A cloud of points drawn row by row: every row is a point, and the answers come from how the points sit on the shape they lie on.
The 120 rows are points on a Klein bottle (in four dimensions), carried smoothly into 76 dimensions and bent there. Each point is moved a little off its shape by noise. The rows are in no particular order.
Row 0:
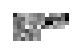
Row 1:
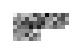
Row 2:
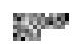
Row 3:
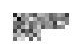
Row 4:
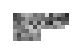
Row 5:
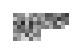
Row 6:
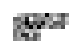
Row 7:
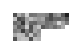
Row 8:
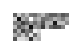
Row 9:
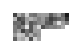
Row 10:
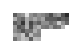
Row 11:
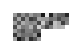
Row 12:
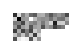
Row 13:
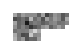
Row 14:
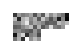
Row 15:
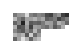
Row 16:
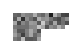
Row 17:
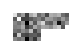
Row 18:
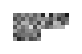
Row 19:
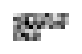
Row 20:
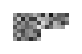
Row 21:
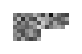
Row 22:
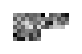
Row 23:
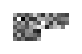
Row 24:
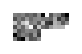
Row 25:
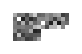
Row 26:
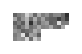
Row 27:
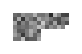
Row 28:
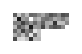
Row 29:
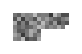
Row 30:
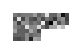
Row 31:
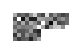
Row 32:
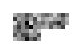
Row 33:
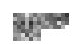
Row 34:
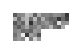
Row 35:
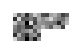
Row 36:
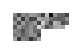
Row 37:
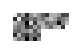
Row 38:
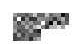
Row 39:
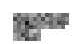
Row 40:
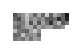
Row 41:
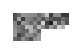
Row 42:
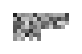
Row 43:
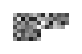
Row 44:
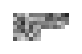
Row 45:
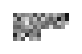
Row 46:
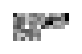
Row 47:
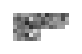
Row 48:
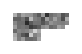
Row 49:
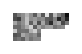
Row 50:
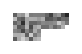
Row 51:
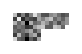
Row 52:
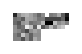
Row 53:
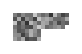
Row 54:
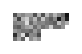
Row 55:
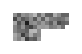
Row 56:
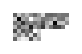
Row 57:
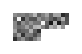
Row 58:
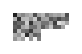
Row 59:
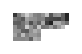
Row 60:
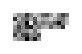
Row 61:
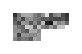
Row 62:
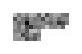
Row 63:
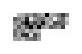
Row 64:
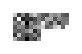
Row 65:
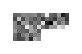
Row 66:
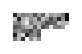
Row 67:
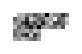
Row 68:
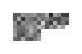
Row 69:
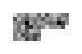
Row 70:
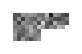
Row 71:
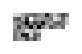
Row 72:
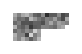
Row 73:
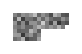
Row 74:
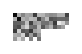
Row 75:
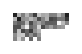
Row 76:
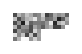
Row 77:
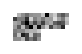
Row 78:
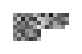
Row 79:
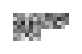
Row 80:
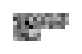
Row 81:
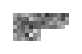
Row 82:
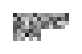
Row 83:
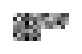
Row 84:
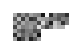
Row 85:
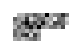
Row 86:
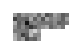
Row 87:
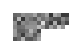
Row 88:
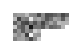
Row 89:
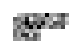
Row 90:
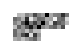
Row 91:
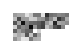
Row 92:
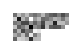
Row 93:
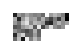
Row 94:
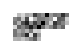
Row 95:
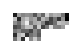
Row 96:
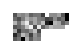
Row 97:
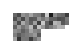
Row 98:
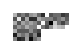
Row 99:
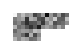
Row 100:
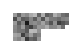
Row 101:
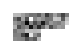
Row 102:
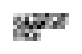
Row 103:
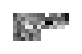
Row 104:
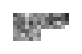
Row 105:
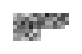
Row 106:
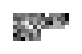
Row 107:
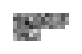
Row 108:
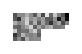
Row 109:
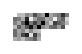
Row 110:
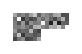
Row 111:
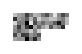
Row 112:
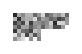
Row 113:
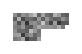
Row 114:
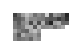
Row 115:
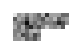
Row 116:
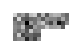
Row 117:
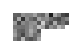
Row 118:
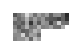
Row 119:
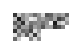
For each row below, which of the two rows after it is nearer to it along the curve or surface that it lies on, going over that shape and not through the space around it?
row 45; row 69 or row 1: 1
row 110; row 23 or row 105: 23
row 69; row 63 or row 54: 63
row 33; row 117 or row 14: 14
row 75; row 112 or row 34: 112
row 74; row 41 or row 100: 41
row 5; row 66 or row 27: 66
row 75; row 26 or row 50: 50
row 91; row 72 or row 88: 72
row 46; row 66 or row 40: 66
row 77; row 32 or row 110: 32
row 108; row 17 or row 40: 40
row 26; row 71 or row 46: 46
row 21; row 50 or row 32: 32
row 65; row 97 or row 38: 38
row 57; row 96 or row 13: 13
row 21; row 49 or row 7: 49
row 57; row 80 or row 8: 80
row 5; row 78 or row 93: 93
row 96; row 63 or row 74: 74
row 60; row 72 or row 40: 72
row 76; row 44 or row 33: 33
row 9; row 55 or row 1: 1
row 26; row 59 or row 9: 59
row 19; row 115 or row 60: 60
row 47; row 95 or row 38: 38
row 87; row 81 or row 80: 80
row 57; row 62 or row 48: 62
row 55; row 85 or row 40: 85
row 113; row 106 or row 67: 67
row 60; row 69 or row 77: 77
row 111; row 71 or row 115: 71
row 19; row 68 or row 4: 68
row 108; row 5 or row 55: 5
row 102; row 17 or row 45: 17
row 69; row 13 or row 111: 13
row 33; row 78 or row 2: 2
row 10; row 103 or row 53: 103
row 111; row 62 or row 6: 6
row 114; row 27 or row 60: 27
